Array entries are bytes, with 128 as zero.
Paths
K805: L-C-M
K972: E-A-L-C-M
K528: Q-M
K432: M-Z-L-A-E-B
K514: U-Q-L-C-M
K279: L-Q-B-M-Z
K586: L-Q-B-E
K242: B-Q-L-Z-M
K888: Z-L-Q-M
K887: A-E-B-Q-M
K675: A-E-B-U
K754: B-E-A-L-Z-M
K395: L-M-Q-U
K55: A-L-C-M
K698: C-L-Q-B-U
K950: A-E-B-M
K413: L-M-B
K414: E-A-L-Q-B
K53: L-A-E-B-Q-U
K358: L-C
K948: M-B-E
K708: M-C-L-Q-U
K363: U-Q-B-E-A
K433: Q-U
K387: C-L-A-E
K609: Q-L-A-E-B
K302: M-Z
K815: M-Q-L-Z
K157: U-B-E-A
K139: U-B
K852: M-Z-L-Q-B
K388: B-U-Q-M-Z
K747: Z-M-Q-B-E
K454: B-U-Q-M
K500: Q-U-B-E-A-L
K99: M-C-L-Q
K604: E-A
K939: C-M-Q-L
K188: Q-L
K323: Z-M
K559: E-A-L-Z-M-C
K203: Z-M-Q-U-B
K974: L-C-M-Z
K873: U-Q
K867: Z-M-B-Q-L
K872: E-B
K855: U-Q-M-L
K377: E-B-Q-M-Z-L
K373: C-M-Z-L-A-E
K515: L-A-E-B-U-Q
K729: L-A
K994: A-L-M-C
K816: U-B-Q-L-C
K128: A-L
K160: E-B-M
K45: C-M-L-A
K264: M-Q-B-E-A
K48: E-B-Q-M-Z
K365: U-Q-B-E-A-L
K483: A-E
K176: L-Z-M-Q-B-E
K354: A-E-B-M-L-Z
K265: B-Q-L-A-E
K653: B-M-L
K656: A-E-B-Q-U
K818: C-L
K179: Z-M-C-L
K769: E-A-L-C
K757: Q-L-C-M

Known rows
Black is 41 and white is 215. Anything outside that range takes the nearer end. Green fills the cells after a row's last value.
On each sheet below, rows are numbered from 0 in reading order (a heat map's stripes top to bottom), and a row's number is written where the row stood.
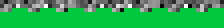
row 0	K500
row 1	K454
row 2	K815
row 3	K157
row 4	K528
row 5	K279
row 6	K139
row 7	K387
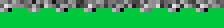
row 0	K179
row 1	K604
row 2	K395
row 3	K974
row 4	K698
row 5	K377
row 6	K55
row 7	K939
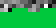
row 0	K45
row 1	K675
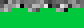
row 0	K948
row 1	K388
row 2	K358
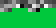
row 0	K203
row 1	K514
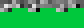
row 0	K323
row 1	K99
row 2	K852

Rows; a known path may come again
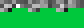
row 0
K816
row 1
K867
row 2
K815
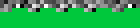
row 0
K675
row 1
K514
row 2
K55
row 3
K939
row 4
K139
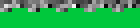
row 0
K323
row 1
K852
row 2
K203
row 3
K948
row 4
K515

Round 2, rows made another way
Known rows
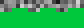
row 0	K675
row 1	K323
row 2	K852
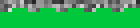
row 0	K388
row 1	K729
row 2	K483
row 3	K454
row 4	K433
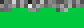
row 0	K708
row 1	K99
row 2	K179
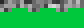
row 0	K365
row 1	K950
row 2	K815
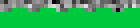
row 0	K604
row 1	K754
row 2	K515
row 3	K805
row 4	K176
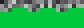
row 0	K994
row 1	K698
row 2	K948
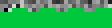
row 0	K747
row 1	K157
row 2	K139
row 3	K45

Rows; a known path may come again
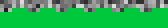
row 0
K48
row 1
K242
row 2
K950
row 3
K365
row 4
K972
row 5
K53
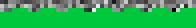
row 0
K483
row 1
K160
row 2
K653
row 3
K203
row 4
K994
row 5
K888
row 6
K747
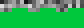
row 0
K609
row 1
K974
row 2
K698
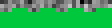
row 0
K139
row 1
K816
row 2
K500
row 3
K729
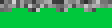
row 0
K708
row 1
K528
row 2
K855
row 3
K358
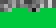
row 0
K179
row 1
K377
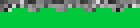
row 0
K867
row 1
K128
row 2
K818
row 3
K559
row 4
K887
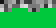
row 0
K354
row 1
K656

